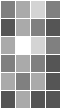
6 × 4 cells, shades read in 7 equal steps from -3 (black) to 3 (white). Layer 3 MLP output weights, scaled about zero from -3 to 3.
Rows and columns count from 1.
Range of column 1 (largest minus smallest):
2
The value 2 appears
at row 1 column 3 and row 3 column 3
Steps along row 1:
up up down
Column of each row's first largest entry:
3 2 2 2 1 2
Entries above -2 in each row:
4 4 4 4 4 4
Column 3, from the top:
2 0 2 0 1 -1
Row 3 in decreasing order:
3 2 1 0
